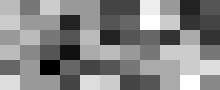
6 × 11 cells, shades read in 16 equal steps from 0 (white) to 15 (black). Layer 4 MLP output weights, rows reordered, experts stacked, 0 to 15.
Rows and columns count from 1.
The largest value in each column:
9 8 15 14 11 13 11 10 12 13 12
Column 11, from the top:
10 11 12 8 2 7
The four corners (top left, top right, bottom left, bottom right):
4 10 2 7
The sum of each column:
28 37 48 63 34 51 55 33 34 36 50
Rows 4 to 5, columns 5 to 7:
5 4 6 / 11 10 8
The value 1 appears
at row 1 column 8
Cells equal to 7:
2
